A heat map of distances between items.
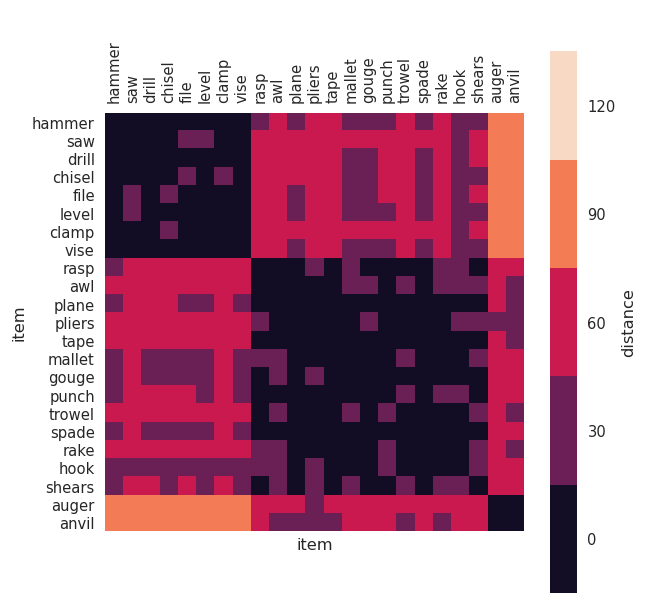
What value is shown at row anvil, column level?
90
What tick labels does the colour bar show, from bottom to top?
0, 30, 60, 90, 120
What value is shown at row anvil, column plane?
30
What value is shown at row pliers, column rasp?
30
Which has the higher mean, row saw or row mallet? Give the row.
saw
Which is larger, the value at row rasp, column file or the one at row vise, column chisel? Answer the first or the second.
the first
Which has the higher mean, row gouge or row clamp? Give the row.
clamp
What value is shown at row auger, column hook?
60
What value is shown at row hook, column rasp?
30
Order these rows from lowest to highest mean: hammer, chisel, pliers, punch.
punch, pliers, hammer, chisel
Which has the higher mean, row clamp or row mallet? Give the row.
clamp
